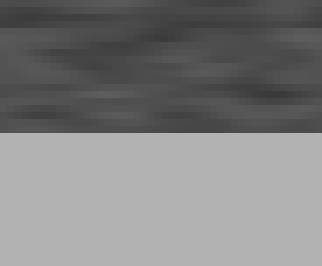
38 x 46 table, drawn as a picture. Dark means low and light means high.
The table splits into 2 rows of 1 panel. Panel 1,1: low, streaked across, faint in contrast. Panel 2,1: high, flat.
